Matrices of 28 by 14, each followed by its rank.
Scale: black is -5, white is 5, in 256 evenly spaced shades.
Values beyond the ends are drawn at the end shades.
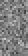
full rank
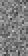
full rank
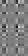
one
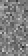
full rank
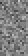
full rank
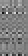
two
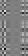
one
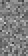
full rank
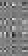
two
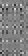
two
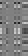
one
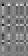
one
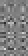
two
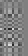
one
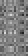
two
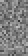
full rank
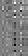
two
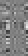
two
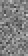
full rank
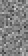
full rank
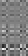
one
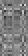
two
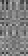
two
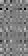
two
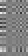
one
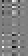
one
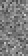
full rank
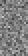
full rank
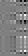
one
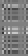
one
